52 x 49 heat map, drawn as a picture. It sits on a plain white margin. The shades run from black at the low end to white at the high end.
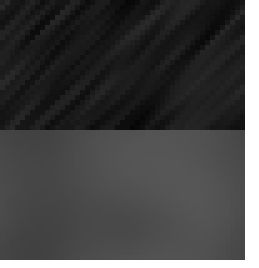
It is made of 2 by 1 panels. Panel 1,1: very low, slanting up to the right, faint in contrast. Panel 2,1: low, smooth, faint in contrast.
